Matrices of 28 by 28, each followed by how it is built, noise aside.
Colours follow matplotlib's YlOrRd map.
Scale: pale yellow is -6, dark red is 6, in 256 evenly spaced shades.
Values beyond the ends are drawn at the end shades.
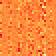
uneven columns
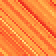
Toeplitz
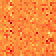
uneven columns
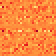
uneven rows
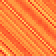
Toeplitz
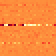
uneven rows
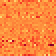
uneven rows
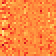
uneven columns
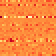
uneven rows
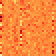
uneven columns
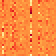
uneven columns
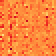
uneven columns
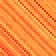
Toeplitz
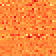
uneven rows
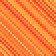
Toeplitz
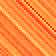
Toeplitz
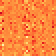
uneven columns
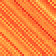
Toeplitz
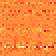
uneven rows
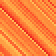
Toeplitz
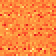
uneven rows
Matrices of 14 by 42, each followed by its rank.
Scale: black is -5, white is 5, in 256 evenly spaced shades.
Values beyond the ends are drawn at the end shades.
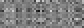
three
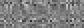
three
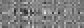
three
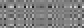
one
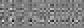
two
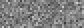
full rank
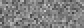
full rank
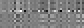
two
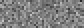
full rank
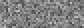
full rank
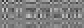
two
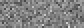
full rank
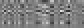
two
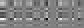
one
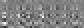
three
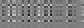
one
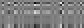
one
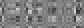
two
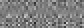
three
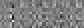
three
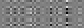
one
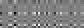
one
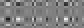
one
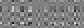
two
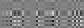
one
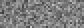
full rank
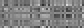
two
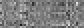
three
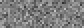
full rank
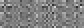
three
